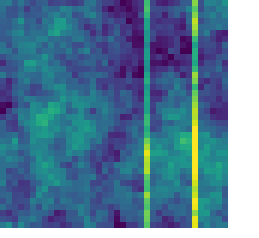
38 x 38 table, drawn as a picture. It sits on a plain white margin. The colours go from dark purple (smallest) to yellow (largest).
Columns 25 and 33 differ from the columns beside them. The grain runs up and down. Most values sit low, with a long tail of high ones.
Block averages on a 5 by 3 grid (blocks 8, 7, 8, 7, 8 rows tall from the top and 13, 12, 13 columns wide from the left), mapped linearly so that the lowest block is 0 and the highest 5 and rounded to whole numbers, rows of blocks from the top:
2 0 1 / 2 0 0 / 3 2 2 / 3 2 5 / 1 2 3
